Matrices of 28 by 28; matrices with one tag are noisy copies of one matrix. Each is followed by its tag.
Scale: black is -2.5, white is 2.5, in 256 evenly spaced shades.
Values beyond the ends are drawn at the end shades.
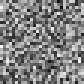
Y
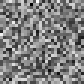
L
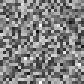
L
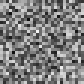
Y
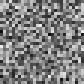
Y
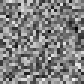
L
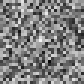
L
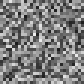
L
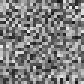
Y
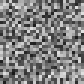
Y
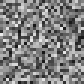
L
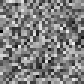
L
